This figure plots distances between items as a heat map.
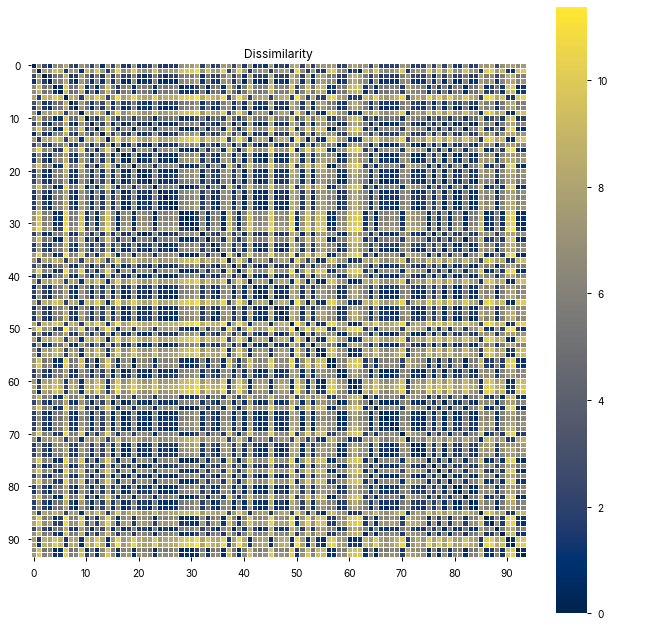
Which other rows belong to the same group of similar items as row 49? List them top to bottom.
1, 6, 9, 14, 37, 41, 45, 52, 54, 55, 60, 61, 62, 71, 85, 90, 91
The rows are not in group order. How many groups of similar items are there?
3
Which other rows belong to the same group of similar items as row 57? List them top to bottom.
4, 5, 10, 12, 16, 19, 23, 28, 29, 30, 31, 33, 36, 39, 50, 56, 63, 65, 70, 75, 77, 79, 82, 86, 87, 89, 92, 93
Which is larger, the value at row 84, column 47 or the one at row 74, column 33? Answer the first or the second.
the second
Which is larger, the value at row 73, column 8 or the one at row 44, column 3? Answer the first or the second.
the first
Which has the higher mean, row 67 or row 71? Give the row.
71
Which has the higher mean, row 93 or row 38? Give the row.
93
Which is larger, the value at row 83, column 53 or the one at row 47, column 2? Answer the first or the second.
the second
